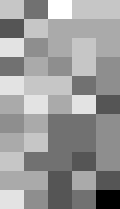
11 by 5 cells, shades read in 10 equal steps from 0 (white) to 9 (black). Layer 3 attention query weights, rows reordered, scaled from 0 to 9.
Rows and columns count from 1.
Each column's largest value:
6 5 6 6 9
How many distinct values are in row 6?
3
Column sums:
31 34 42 39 49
